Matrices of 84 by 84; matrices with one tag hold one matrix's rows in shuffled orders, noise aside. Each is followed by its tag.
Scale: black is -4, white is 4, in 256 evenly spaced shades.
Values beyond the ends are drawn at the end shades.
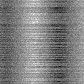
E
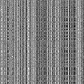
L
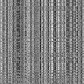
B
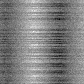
E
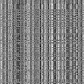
B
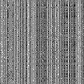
L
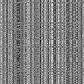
B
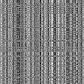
B
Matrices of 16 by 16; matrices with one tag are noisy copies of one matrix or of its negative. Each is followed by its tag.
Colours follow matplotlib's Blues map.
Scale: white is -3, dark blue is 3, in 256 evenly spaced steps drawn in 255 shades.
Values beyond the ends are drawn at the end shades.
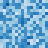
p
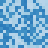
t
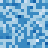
p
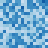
t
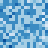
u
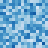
u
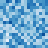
t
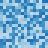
p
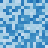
u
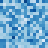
p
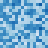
u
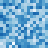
p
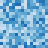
t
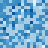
u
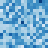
t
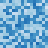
u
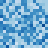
t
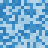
u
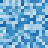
u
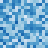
u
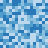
u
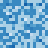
u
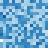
p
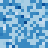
p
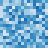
u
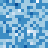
p
